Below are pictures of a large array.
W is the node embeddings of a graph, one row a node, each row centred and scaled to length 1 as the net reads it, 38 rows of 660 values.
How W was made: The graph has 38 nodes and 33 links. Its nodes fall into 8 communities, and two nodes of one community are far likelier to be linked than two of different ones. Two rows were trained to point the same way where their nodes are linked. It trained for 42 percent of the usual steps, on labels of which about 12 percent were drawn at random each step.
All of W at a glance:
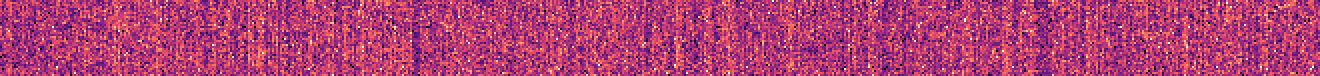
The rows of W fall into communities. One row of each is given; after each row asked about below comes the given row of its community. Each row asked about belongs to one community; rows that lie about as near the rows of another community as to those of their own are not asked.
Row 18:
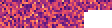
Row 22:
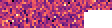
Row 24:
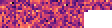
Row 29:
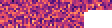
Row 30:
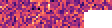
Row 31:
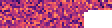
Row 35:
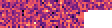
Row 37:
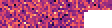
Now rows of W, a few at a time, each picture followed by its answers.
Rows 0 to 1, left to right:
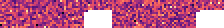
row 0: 31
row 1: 22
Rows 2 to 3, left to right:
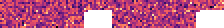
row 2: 31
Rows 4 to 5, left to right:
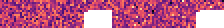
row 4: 30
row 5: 35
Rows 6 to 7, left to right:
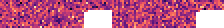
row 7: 35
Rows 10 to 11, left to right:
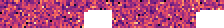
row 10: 30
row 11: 31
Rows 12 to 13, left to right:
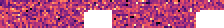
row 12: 24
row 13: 31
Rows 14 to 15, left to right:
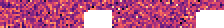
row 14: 24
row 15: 37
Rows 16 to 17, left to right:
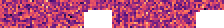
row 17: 35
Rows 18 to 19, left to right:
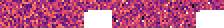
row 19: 18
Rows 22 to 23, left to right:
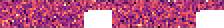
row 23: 29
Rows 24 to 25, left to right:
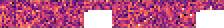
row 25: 24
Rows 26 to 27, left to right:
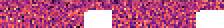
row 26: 29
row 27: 37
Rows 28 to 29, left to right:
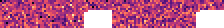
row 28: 18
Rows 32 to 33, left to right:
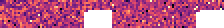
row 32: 24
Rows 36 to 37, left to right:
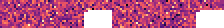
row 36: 22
